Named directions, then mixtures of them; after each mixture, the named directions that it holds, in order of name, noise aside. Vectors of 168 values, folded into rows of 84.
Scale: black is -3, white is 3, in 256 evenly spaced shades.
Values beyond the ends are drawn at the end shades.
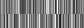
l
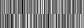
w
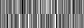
l, w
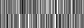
l, w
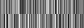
l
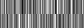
l, w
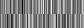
w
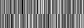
w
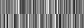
l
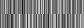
w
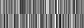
l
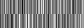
w
